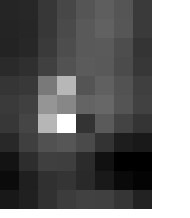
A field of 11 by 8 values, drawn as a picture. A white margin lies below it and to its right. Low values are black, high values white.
Ninth with the highest average: centre. Roughest part: centre. Ninth with the lowest average: bottom right. Odd patch: rougher, in the centre.
